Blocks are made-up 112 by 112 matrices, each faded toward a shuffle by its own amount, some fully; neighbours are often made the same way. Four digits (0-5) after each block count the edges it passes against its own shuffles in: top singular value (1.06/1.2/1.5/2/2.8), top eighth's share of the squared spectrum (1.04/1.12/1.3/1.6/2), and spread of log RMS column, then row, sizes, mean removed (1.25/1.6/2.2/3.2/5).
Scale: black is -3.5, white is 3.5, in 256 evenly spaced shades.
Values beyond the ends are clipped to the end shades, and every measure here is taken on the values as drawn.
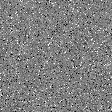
0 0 0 0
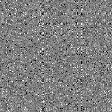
4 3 2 2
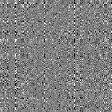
5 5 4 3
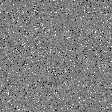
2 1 0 0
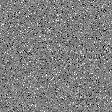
3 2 0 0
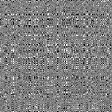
5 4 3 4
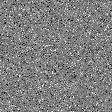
2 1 0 0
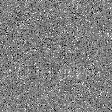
3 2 0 1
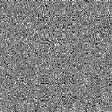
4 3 2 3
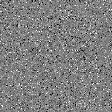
4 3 1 1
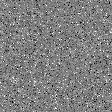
2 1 0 0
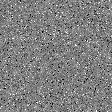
0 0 0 0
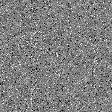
0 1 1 0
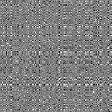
5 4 4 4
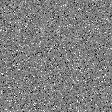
3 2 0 0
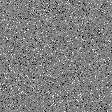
0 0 0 0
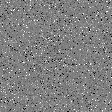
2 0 0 0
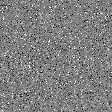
2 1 0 0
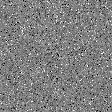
2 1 0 0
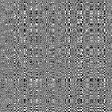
5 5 4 4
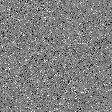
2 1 0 0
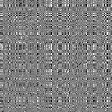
5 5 4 4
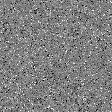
2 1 0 0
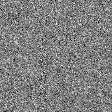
0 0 2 0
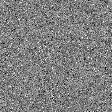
0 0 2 0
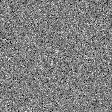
0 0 0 0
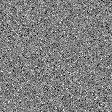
0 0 0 0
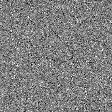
0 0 1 0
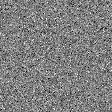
0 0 1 0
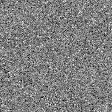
0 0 1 0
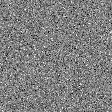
0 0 0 0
